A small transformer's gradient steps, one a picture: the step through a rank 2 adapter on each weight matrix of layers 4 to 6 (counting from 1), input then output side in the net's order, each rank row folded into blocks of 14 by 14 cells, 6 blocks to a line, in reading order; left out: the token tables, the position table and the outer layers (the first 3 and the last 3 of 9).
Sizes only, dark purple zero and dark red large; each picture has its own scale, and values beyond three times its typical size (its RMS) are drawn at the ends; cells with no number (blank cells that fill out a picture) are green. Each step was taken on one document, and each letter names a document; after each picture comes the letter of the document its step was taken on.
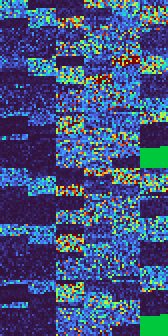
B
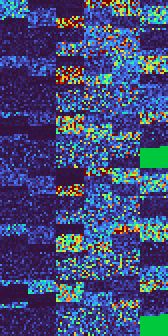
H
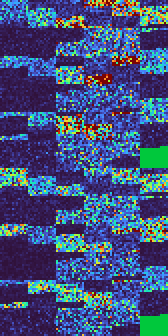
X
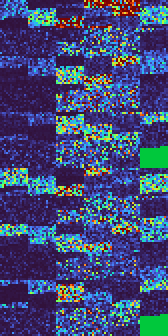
H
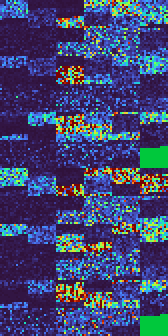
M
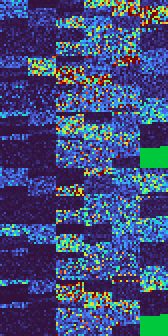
B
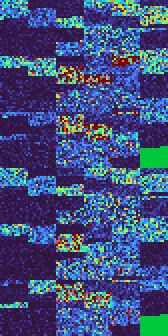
X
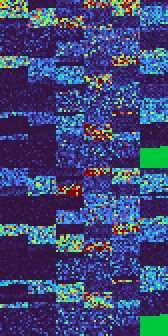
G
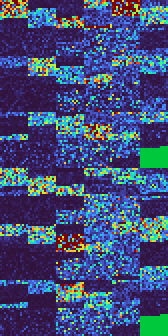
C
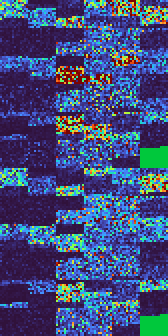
X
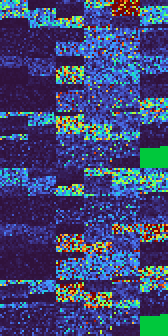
M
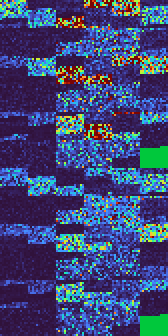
X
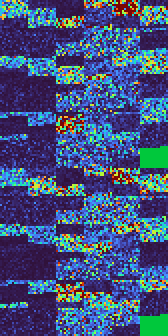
C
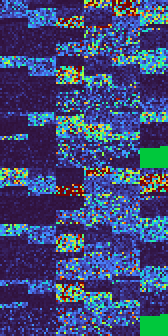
M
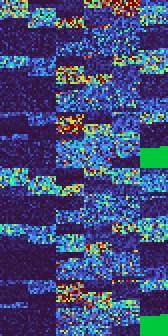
C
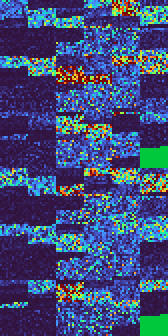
X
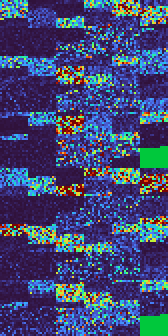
M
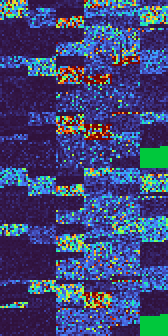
X
